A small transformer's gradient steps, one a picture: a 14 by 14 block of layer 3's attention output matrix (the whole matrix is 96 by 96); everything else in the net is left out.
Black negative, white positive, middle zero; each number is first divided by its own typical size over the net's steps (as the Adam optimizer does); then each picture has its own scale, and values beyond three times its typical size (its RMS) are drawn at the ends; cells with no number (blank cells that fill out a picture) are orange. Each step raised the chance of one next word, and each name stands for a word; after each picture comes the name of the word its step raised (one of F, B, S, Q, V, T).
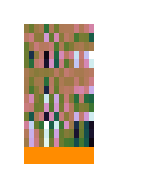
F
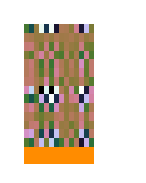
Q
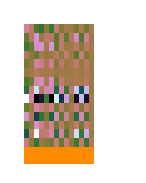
Q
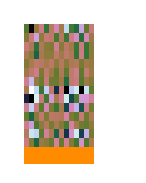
Q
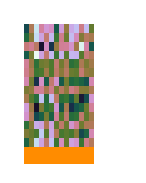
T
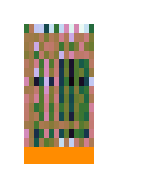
T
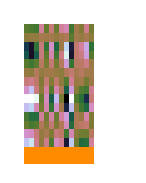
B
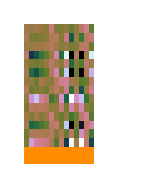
B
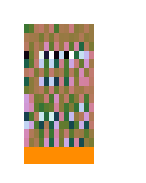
F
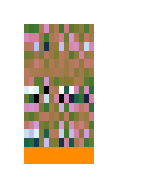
Q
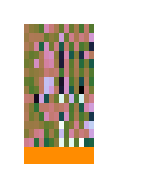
F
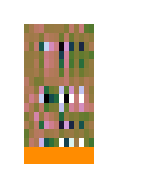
B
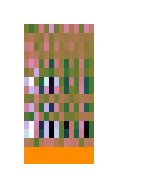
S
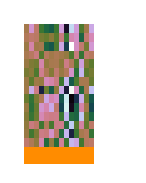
T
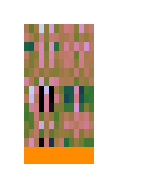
B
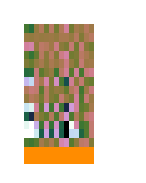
S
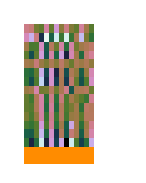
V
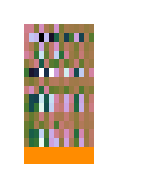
V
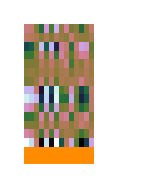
B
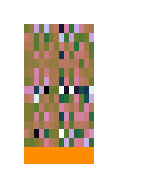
Q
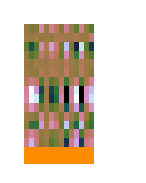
B
